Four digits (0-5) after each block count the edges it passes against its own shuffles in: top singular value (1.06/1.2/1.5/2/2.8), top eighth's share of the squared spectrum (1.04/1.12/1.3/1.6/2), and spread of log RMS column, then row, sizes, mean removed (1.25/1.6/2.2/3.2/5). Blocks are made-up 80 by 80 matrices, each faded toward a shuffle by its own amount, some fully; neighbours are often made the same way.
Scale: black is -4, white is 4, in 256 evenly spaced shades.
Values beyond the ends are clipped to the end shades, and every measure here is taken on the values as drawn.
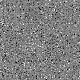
3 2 0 0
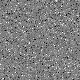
2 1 0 0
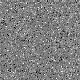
3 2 0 0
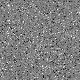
0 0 0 0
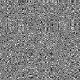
4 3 2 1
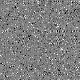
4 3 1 1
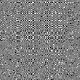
5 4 3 3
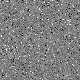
2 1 0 0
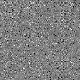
4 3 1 1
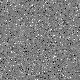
0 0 0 0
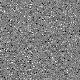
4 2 1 1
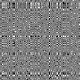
5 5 3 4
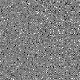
4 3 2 1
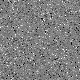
0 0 0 0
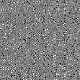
4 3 2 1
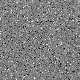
2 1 0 0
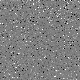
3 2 0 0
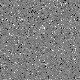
3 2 1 1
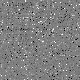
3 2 1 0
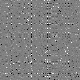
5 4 2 2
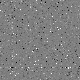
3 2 0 0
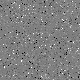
1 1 0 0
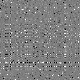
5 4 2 2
